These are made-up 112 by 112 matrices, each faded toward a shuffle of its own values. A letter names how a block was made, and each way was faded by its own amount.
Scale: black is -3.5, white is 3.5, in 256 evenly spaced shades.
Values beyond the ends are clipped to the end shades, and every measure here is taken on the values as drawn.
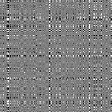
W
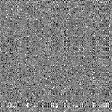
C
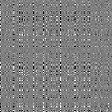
W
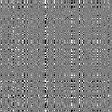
W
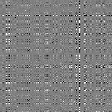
W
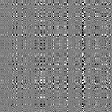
W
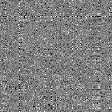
C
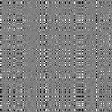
W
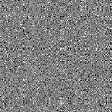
C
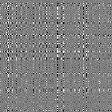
W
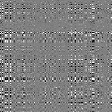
W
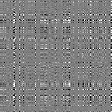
W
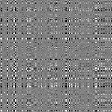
W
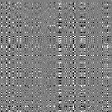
W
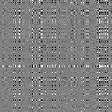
W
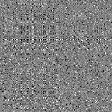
C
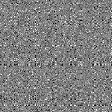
C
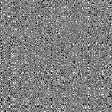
C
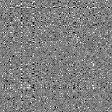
C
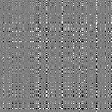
W
